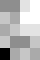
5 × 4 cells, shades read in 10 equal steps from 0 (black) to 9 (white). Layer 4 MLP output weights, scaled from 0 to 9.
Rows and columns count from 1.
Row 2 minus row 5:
7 0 2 3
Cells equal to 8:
3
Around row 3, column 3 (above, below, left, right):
9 5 7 8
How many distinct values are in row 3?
3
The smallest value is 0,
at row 5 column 1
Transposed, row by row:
5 7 6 7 0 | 5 6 7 5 6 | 8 9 8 5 7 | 9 9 8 7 6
